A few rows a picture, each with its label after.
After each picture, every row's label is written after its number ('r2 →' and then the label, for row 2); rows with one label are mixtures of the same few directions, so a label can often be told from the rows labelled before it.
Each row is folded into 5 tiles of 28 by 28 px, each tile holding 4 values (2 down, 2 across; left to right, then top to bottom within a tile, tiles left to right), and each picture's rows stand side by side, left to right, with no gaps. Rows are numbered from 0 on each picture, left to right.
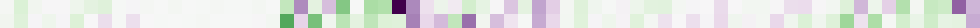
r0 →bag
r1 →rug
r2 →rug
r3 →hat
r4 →bag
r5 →bag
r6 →rug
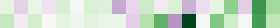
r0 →rug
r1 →hat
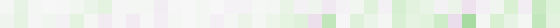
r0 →bag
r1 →bag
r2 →hat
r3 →hat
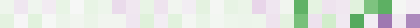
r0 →rug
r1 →rug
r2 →bag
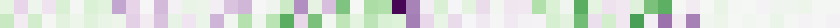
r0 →rug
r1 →bag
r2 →rug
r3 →rug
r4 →bag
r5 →bag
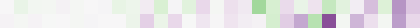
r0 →rug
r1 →rug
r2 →hat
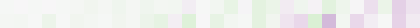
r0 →hat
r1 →hat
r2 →hat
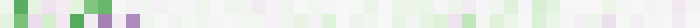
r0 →bag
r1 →rug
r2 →hat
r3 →hat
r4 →hat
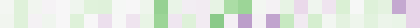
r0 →bag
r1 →bag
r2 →rug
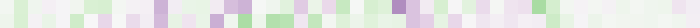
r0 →bag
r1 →bag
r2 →rug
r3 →rug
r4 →rug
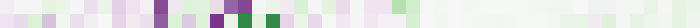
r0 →hat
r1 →bag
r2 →rug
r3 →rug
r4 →hat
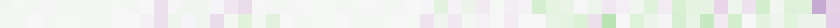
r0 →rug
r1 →bag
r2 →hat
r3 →rug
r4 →hat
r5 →rug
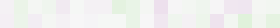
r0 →rug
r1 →bag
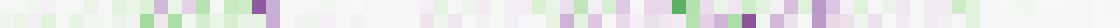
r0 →hat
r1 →rug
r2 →hat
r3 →rug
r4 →rug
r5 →hat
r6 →rug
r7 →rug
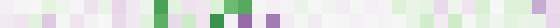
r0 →hat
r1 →bag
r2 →rug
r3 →rug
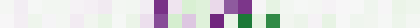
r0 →bag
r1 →bag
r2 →hat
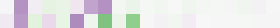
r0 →bag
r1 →hat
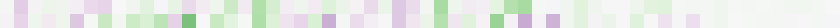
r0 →bag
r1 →hat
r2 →hat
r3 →bag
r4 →bag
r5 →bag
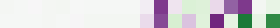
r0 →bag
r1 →bag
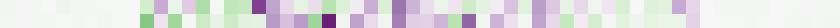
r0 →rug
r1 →rug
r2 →hat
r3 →hat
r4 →rug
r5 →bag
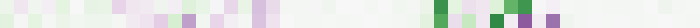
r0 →rug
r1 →hat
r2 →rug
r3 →bag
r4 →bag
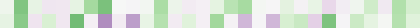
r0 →bag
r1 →bag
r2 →hat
